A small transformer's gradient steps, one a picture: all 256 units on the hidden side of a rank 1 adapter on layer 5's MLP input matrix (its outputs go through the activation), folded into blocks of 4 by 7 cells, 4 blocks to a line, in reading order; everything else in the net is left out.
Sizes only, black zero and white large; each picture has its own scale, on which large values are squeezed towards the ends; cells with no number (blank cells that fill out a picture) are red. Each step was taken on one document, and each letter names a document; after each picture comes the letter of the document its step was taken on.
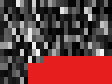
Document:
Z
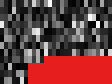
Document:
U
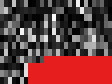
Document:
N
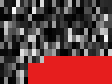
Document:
Z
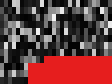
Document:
N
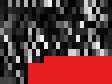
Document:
U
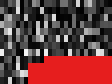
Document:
U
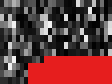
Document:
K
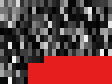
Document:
K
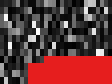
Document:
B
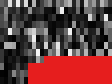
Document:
B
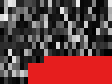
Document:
K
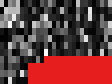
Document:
K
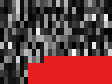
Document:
U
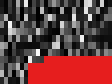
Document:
B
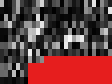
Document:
Z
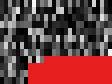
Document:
Z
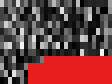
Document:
K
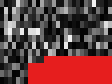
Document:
Z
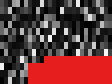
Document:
N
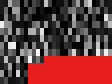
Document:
U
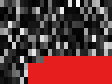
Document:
N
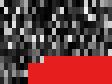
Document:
Z
